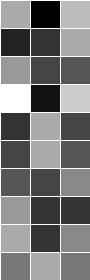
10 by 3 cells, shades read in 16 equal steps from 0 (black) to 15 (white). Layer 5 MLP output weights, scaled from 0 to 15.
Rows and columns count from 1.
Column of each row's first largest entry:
3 3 1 1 2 2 3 1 1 2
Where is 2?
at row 2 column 1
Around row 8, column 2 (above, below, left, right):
4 3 9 3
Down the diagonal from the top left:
10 3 5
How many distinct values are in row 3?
3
